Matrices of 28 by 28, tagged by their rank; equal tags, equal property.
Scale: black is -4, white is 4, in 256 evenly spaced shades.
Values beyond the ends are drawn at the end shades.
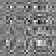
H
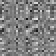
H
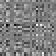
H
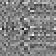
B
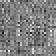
B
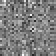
B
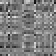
H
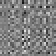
H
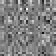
H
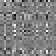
H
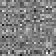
B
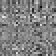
B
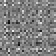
B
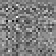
B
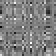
H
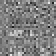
B
